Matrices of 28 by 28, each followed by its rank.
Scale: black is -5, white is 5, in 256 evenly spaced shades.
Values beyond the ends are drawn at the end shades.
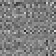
five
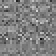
five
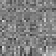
five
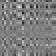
two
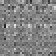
five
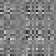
two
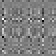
two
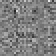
five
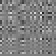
two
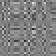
two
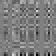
two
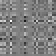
two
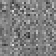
five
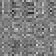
five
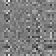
five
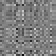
two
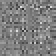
five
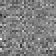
five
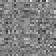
five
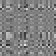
two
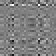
two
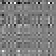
two
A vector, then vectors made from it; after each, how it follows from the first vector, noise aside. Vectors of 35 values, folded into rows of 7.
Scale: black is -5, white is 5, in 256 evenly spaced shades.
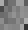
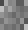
negated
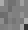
partly zeroed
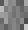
negated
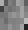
copied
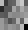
scaled up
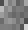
negated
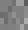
partly zeroed
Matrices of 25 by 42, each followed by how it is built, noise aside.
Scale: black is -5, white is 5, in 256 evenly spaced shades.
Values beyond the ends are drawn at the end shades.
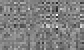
low rank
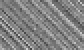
Toeplitz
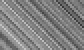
Toeplitz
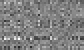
low rank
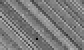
Toeplitz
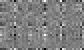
low rank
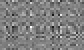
low rank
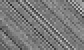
Toeplitz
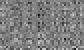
low rank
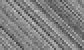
Toeplitz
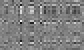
low rank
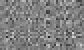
low rank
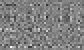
low rank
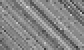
Toeplitz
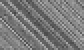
Toeplitz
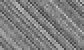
Toeplitz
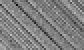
Toeplitz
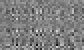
low rank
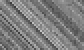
Toeplitz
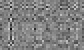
low rank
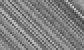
Toeplitz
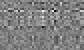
low rank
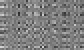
low rank
